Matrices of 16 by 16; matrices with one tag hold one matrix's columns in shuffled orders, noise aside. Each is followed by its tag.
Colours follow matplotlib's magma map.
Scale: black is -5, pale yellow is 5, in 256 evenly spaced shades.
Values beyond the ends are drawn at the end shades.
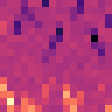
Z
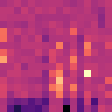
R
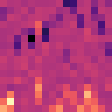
Z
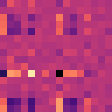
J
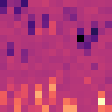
Z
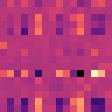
J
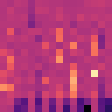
R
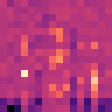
R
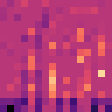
R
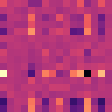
J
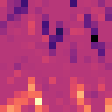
Z
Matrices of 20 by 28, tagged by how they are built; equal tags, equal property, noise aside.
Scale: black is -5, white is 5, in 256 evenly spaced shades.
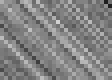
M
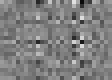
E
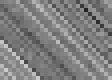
M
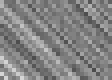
M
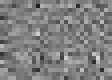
E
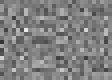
E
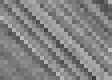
M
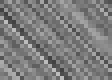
M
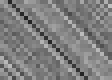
M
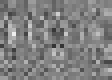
E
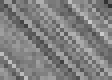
M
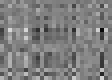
E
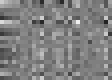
E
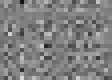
E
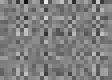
E
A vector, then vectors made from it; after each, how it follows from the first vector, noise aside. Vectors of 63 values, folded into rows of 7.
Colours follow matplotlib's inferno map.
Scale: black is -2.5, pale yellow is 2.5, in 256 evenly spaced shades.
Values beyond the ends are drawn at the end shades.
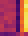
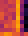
negated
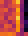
negated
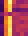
wrapped around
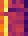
wrapped around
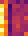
reversed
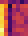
reversed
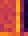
negated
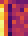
reversed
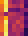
wrapped around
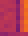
shrunk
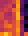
negated
